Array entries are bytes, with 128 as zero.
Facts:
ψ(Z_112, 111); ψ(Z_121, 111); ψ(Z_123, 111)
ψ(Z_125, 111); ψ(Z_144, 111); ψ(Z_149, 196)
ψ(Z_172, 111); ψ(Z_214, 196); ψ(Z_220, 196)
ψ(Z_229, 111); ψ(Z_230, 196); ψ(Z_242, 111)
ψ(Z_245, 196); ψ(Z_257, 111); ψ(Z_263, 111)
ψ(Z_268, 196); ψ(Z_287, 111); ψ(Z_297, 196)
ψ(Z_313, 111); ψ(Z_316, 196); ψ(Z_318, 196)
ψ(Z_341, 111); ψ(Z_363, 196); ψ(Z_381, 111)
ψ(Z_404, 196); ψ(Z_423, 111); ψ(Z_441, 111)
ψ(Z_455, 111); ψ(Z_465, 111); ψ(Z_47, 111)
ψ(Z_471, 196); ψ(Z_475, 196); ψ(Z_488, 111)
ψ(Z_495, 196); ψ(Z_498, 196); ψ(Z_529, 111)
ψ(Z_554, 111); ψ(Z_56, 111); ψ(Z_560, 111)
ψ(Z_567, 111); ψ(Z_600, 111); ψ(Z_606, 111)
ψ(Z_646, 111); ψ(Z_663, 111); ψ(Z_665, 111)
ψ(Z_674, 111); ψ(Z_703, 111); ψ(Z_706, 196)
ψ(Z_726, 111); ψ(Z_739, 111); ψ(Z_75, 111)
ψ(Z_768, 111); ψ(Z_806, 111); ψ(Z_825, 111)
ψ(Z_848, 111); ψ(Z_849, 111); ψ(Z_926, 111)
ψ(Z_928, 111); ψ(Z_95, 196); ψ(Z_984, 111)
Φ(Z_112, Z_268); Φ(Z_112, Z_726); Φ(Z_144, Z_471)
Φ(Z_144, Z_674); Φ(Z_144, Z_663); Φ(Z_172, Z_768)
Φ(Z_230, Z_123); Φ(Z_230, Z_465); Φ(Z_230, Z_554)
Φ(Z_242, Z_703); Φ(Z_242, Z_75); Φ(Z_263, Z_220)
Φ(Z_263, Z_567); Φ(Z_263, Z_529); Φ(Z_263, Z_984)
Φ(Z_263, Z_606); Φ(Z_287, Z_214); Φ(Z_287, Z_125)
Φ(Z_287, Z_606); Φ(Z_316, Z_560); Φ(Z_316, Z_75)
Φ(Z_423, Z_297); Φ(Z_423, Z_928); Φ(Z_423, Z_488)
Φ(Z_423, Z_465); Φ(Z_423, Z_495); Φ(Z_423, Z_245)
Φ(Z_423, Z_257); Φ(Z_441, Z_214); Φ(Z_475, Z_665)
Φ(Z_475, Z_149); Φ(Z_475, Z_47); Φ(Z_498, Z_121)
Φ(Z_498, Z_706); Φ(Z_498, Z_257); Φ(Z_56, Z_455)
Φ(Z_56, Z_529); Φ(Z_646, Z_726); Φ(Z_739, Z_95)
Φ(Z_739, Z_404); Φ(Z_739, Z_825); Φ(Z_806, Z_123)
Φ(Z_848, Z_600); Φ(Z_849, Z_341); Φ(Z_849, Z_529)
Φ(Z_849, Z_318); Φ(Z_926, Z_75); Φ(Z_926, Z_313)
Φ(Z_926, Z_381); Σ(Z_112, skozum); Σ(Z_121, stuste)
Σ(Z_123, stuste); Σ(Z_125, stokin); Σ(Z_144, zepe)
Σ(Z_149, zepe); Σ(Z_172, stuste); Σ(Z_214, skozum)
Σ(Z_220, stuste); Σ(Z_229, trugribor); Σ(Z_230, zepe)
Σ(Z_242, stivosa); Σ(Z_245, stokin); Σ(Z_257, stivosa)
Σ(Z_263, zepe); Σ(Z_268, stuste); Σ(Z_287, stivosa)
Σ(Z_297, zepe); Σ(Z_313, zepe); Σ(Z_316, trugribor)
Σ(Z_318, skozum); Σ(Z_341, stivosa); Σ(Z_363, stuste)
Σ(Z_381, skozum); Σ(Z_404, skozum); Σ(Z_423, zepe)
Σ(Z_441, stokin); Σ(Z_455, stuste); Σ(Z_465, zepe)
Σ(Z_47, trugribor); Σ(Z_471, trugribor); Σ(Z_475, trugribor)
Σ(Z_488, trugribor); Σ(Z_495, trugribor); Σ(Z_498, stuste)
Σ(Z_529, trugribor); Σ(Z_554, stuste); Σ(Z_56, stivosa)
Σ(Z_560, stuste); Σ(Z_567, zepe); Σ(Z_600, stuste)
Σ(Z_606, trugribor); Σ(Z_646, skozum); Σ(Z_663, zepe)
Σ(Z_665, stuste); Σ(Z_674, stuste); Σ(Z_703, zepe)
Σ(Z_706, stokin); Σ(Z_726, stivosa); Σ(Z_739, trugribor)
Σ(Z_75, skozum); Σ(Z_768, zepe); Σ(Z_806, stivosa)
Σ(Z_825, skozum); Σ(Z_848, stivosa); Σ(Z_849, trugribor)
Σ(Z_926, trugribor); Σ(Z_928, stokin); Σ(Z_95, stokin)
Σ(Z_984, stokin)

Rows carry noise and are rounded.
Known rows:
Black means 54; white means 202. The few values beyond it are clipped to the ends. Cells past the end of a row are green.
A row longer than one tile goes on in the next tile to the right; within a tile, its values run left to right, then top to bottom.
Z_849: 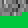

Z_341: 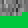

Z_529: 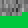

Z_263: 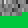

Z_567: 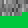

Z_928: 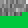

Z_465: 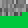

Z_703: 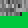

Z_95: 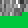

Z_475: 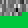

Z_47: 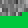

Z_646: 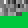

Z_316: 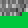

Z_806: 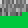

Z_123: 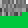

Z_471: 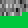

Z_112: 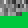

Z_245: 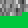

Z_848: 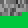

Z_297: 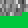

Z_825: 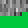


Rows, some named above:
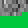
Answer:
Z_849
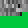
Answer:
Z_242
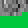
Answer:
Z_849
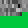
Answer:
Z_926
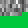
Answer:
Z_498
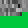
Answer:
Z_926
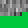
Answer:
Z_825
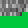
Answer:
Z_316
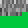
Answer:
Z_806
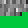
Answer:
Z_739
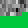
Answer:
Z_214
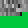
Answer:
Z_242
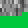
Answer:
Z_230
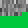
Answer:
Z_554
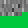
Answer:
Z_125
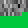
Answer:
Z_144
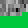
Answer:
Z_220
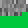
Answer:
Z_465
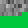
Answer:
Z_768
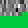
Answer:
Z_149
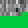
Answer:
Z_363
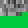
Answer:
Z_726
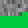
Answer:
Z_229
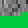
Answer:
Z_56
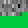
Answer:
Z_441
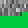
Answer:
Z_423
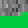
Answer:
Z_455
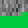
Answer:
Z_529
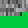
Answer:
Z_75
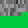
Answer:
Z_600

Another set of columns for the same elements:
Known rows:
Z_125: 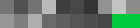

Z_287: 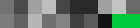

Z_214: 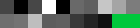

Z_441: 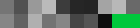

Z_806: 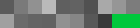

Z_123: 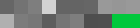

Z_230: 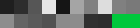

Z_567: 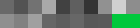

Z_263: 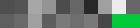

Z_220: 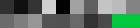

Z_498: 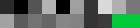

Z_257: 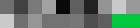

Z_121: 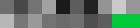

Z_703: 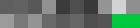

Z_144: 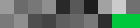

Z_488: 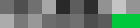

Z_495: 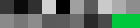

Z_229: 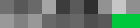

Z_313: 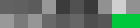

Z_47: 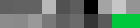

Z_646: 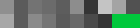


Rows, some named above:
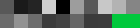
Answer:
Z_471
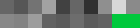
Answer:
Z_341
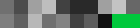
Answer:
Z_287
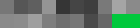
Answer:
Z_825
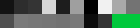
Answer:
Z_475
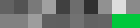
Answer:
Z_455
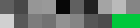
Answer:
Z_423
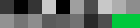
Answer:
Z_706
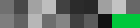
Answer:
Z_287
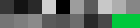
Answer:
Z_363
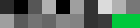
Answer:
Z_498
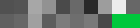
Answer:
Z_263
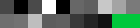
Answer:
Z_214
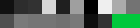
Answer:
Z_475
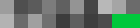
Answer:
Z_726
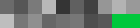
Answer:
Z_465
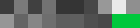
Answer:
Z_75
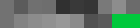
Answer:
Z_739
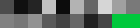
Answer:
Z_268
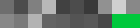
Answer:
Z_606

